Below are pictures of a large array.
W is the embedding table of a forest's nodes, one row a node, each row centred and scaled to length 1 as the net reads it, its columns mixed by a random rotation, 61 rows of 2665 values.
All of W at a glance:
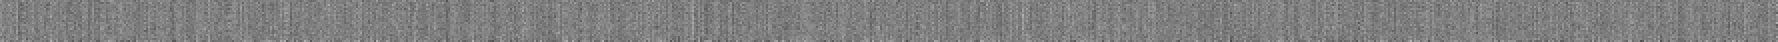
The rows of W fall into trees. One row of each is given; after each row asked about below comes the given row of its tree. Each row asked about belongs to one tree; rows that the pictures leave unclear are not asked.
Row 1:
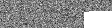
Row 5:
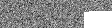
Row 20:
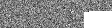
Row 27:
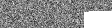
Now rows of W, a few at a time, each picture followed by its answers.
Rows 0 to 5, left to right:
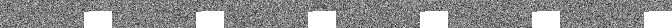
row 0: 1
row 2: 27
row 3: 20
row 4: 20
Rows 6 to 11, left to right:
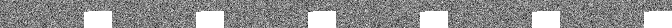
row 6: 5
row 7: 5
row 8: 1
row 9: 20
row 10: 5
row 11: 27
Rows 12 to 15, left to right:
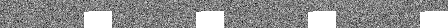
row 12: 5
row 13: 1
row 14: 5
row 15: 27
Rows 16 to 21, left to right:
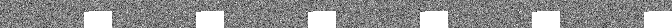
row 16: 5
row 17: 20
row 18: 1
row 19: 1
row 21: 5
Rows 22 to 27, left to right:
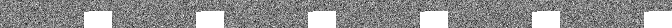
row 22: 1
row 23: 27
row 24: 27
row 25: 1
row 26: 20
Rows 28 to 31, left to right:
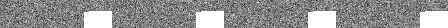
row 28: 5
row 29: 20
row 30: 1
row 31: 5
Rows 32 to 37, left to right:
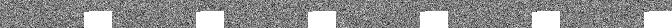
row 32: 20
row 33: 27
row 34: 5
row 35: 27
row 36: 20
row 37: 1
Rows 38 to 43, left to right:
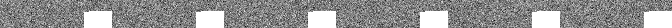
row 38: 27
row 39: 27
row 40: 27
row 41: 20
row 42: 5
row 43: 27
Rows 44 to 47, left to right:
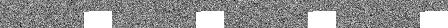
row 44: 27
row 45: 1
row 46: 5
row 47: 20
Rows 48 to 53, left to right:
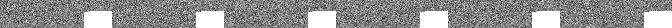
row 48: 5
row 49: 20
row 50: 27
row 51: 27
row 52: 1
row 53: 20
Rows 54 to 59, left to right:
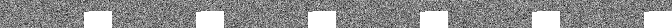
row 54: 1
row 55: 5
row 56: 1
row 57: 20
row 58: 5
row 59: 1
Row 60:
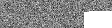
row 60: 1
